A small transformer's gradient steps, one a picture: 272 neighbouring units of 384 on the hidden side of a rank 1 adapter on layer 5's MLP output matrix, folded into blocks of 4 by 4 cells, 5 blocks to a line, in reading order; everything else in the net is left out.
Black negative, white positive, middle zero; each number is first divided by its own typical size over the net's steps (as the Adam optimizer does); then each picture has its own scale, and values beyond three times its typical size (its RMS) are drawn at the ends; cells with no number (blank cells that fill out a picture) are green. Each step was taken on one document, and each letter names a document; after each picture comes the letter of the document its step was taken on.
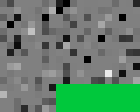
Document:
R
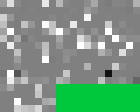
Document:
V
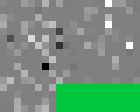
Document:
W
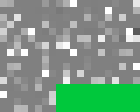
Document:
R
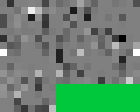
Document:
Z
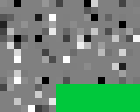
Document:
V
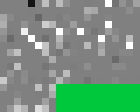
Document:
W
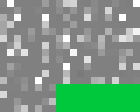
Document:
R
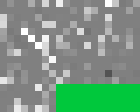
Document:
W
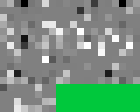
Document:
V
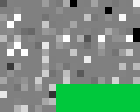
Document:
R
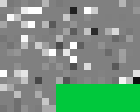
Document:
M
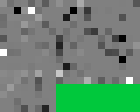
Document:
Z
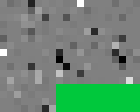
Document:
Z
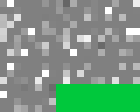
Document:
R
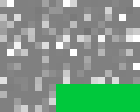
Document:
R
